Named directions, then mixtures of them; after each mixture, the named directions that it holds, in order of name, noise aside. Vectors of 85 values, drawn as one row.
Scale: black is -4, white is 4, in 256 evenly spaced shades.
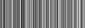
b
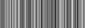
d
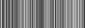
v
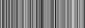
d, v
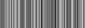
d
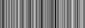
d, v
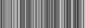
d, v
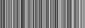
b, d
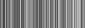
b, v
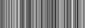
d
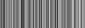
b, d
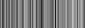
d, v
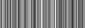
d, v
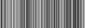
d, v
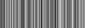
b, d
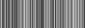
v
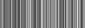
b, d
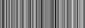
d, v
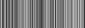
v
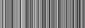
b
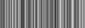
b, d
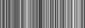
b, v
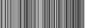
b, v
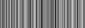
d, v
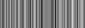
d, v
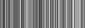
b, v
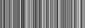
b
